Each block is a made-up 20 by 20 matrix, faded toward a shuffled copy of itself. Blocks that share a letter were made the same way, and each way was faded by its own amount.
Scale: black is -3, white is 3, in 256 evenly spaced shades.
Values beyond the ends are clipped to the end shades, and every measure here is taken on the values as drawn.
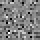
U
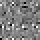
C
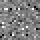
U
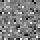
U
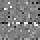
U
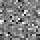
U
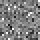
U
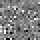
U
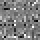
C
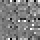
C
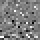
U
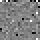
U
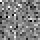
U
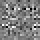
C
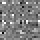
C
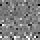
C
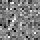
U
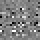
C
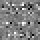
C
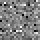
U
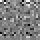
C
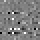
C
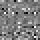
C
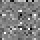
C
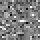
U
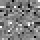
U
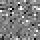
U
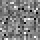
U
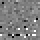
U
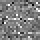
U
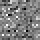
U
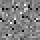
U
